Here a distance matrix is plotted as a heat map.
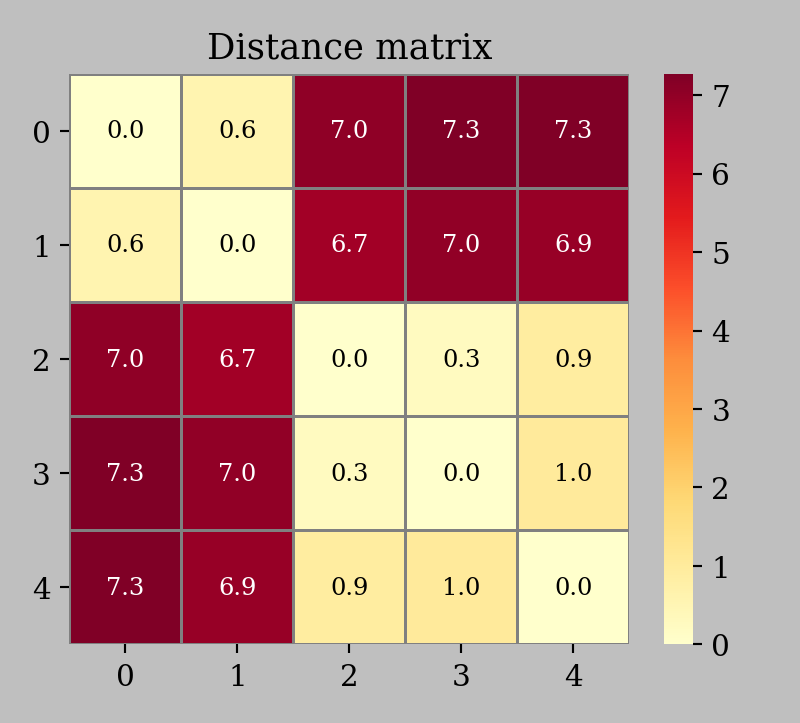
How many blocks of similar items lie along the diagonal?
2
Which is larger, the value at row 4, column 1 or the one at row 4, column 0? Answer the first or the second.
the second
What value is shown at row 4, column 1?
6.9
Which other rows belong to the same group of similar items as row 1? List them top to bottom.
0
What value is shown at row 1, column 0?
0.6
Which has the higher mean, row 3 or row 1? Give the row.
1
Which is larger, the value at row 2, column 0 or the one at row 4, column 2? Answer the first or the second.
the first
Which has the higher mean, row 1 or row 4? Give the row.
1
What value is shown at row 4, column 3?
1.0
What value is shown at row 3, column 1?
7.0
